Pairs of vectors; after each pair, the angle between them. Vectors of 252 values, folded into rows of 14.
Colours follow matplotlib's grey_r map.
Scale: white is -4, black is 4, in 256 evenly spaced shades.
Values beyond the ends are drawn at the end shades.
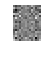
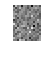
orthogonal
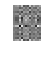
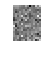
orthogonal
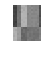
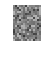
orthogonal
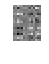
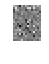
orthogonal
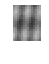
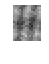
nearly parallel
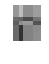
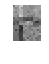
nearly parallel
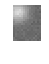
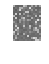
orthogonal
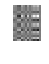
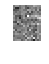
partly aligned
